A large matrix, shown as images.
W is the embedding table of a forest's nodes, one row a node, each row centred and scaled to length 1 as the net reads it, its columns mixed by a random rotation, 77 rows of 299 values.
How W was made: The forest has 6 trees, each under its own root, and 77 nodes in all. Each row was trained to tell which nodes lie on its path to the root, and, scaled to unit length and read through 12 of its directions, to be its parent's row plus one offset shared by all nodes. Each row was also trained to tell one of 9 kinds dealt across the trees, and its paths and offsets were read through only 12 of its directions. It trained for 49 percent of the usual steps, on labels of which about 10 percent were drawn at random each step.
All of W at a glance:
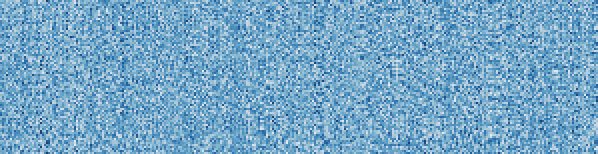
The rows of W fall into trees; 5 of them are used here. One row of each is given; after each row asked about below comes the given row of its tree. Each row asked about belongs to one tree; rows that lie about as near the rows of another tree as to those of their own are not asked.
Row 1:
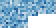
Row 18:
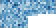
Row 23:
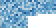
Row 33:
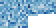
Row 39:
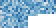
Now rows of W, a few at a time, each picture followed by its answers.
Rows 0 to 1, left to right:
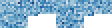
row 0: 1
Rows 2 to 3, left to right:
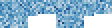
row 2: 33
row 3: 39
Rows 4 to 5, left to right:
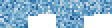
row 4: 23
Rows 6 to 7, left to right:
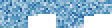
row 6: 39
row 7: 1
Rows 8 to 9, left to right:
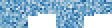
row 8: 23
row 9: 1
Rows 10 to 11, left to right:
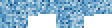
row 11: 33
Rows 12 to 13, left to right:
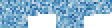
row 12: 23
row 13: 23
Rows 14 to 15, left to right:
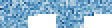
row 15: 1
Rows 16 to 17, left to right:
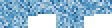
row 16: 33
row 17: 39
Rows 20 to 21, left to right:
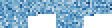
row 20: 33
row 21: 1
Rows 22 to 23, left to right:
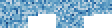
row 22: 1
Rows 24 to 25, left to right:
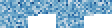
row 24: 33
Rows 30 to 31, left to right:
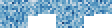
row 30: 1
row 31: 39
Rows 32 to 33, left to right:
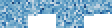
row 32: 33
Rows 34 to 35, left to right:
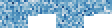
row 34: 39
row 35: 23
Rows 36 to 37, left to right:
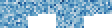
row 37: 33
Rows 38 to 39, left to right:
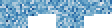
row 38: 23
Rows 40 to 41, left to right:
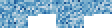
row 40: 33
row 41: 33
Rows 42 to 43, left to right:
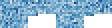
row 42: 1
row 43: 39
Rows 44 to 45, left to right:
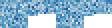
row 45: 18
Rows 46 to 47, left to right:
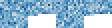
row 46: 33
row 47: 33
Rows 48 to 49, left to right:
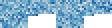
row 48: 1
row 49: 1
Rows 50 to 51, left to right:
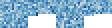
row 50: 1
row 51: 18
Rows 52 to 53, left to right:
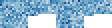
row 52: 23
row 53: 33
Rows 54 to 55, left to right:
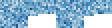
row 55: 33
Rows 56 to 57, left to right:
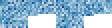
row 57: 23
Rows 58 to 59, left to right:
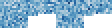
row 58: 1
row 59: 23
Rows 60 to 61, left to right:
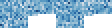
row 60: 18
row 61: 18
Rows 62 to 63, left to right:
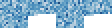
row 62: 39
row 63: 33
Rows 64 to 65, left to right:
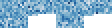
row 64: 18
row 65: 23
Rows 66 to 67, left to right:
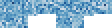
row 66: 33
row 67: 33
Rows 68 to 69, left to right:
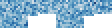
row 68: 23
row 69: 39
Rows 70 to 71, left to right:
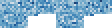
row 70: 1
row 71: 39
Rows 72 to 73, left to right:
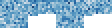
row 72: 39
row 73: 23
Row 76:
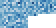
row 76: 39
